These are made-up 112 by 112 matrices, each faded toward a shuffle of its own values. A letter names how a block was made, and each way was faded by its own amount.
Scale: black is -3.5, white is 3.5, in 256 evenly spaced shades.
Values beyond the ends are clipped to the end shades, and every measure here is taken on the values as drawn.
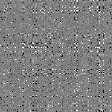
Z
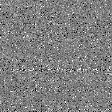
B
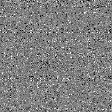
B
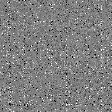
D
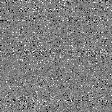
B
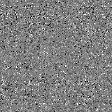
B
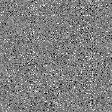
B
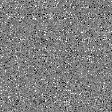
B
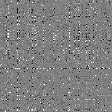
Z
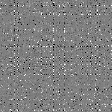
Z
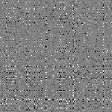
Z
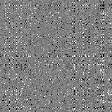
Z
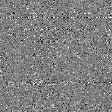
B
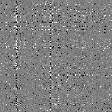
Z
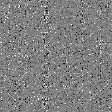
D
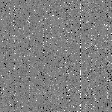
D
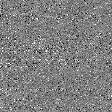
B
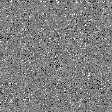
B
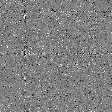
D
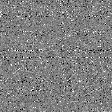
B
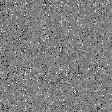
D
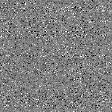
B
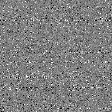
B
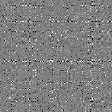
Z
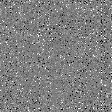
D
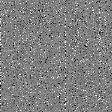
D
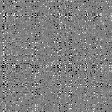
Z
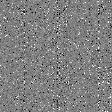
D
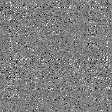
B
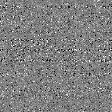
B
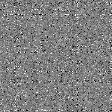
B
